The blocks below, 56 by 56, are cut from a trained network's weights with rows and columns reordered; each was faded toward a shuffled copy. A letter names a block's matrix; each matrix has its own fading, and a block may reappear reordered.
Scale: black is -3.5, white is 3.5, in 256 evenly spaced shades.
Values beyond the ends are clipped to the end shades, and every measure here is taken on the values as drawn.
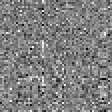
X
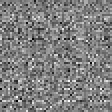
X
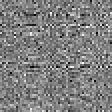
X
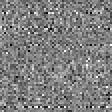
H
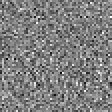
H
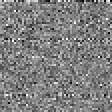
H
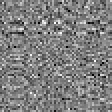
X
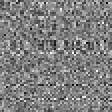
X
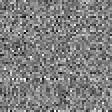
X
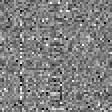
X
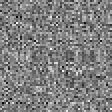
H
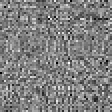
H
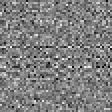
X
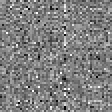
X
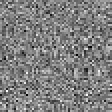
H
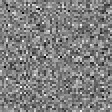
H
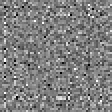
X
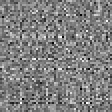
X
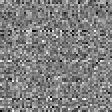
X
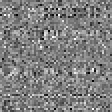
X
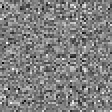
H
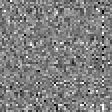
X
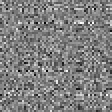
X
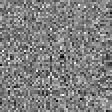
H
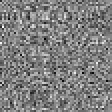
H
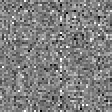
X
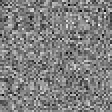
H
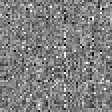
X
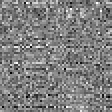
X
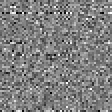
H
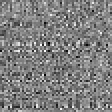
X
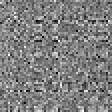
X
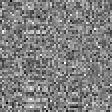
H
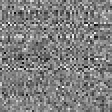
X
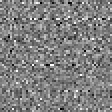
H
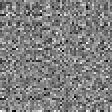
X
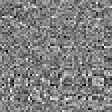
X
